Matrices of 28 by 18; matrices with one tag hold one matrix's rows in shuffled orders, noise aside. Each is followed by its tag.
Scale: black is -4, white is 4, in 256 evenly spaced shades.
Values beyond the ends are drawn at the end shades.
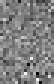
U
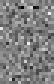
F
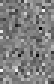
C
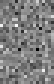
C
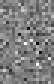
U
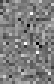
U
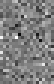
C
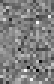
U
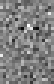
F
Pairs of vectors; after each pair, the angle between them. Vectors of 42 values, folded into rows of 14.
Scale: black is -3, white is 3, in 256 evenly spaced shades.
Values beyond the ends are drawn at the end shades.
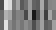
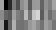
nearly opposite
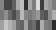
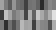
orthogonal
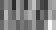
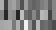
partly opposed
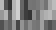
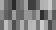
orthogonal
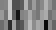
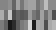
partly aligned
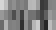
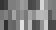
nearly opposite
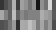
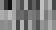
partly aligned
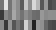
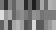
nearly opposite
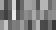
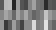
partly opposed
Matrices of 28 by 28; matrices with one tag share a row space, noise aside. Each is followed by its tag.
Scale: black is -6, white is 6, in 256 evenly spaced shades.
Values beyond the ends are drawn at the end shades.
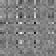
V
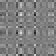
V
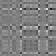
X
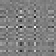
V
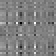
V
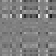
X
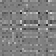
X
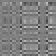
X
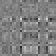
X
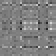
X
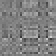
X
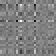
V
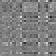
X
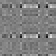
X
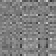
X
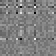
V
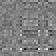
X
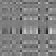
X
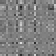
V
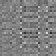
X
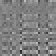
X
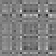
X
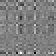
V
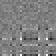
X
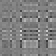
X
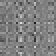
V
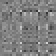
X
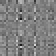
V
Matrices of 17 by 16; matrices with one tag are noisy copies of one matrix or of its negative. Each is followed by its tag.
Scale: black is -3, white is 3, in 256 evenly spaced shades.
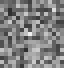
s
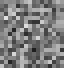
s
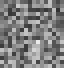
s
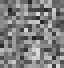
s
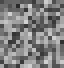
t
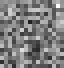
s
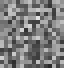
s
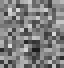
s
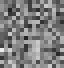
s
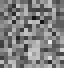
s
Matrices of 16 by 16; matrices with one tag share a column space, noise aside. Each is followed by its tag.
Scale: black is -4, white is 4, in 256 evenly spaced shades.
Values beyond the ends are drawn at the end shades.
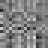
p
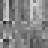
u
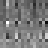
u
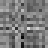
p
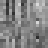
u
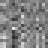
p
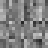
u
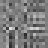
p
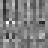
u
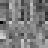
u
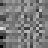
p
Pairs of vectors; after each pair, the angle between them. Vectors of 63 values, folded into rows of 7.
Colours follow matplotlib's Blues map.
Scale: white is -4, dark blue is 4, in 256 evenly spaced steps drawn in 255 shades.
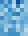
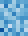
partly aligned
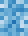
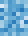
nearly parallel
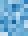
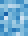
partly opposed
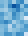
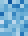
partly aligned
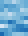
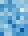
partly aligned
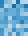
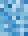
partly opposed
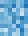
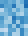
nearly parallel
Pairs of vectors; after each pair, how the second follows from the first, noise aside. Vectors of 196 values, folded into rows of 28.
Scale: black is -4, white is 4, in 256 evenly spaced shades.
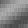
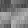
wrapped around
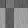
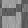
wrapped around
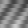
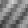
reversed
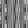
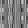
reversed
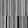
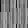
wrapped around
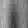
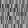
shuffled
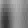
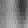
reversed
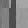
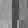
reversed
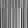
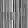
wrapped around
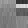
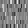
shuffled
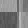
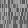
shuffled
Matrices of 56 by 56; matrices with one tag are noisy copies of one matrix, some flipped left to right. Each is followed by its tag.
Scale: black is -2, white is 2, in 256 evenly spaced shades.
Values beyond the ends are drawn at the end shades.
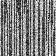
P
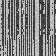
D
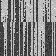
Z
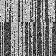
Z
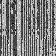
D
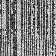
D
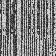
D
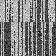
Z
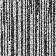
P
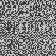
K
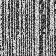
D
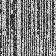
D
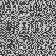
K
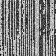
D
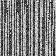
P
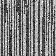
P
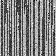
P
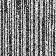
P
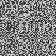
K
